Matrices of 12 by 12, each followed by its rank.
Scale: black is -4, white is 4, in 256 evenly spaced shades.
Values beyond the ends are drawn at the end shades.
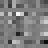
two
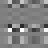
one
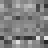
two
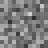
full rank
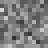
full rank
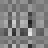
one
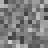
full rank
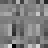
two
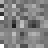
two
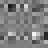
two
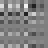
one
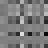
one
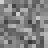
full rank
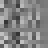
two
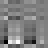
one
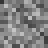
full rank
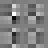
one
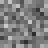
full rank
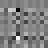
two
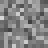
full rank
